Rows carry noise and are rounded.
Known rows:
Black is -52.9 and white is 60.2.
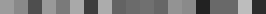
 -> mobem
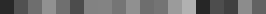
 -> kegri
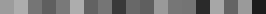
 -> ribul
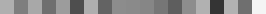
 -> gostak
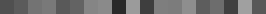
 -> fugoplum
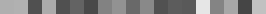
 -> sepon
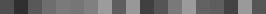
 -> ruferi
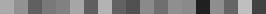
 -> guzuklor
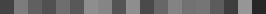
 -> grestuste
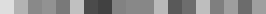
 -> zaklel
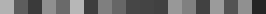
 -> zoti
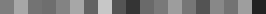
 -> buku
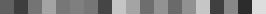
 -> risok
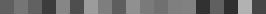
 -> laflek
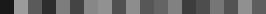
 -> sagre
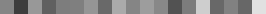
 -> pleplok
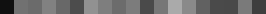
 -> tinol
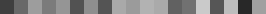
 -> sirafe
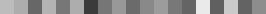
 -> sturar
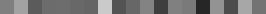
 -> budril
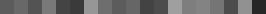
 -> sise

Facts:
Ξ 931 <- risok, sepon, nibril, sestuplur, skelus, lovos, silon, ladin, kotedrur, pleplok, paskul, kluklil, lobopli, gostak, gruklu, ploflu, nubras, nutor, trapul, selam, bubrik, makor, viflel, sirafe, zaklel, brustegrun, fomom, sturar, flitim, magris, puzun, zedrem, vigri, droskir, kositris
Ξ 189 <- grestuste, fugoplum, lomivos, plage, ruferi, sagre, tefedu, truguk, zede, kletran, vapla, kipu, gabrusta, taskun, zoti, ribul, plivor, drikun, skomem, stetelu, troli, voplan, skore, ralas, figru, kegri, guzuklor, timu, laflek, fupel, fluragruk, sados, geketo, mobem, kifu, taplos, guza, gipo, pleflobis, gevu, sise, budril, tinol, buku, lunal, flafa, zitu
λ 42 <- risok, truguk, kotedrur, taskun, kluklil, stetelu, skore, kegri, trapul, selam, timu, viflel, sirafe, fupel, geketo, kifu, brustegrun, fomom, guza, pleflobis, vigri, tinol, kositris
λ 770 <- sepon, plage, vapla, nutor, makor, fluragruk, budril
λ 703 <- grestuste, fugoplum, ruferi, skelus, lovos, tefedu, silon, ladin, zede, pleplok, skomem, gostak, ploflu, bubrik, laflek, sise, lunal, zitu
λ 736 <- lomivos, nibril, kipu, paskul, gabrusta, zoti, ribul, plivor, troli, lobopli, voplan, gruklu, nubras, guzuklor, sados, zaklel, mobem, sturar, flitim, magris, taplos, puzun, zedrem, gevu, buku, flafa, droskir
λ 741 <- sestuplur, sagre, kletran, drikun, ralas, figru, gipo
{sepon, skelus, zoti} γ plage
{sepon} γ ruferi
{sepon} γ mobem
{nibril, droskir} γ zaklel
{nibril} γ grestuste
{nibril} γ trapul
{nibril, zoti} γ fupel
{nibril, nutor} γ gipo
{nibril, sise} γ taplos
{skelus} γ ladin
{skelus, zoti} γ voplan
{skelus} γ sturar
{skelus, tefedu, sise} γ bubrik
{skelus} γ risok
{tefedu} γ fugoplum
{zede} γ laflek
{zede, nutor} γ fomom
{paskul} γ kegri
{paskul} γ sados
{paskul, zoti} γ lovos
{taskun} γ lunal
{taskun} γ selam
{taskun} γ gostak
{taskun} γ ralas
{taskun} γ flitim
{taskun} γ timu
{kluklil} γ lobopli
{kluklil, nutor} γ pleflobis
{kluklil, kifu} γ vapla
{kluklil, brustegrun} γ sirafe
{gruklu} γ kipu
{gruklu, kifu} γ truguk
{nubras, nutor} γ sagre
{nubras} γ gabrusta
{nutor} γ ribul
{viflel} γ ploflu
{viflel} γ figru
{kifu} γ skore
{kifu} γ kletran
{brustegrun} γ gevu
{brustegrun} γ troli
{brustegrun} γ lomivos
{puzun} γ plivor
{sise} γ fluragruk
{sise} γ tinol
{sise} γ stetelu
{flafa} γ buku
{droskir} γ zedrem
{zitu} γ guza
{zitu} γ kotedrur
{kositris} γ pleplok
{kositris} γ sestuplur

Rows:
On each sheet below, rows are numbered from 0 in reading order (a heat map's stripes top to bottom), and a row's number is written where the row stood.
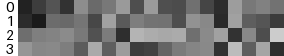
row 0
kletran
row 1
kifu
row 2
trapul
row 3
flafa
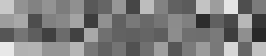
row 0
gruklu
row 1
taplos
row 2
zede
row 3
flitim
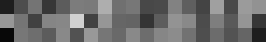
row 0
figru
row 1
voplan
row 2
pleflobis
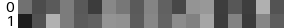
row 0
tefedu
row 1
guza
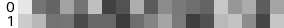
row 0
paskul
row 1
nutor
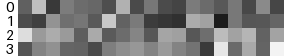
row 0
fluragruk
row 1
taskun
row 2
puzun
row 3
sestuplur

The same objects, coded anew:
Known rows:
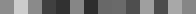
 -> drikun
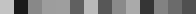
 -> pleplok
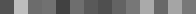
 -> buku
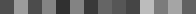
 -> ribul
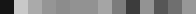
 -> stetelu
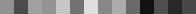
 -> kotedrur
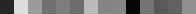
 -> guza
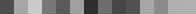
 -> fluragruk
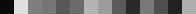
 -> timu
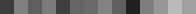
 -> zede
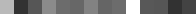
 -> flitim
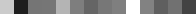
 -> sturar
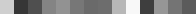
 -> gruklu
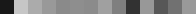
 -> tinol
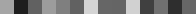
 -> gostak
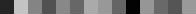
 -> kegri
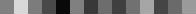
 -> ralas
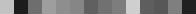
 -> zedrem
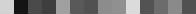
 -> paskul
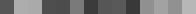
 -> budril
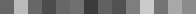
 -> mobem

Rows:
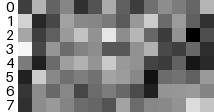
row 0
lunal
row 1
lobopli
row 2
sirafe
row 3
sestuplur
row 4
fomom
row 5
geketo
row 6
laflek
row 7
sise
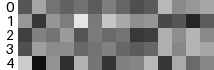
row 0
ruferi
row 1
risok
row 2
grestuste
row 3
fugoplum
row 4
sepon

